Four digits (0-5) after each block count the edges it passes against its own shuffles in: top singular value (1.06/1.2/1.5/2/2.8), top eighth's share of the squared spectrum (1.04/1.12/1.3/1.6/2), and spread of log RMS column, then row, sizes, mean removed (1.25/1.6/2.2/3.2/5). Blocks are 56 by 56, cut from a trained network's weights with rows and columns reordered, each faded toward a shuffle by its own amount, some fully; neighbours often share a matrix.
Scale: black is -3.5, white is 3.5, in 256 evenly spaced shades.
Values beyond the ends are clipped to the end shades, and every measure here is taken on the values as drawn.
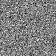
0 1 0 0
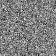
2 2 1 0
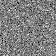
0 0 0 0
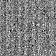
3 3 0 1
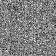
0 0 0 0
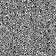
0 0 0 0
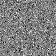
0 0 0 0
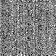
2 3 0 2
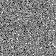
0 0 0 0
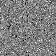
0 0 0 0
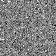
0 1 0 0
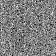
1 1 0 0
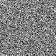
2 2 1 0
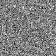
1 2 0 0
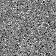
0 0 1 0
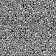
2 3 2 0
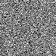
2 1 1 0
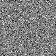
1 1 0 0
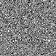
2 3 1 1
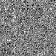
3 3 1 2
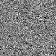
3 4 1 2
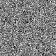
1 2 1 0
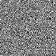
2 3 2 1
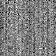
3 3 1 2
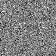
1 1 0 0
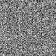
3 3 1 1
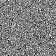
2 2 0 0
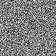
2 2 0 0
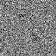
3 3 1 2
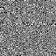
3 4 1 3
